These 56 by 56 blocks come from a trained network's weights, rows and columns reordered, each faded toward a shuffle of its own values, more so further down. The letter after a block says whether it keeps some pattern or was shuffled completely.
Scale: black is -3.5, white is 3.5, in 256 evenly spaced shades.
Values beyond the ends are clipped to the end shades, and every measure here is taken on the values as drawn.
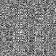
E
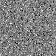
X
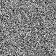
X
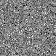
X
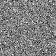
X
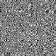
E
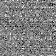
E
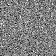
X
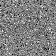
X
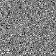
E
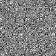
E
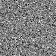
X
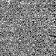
E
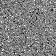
X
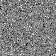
X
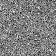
X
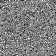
X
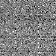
E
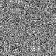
E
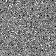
X
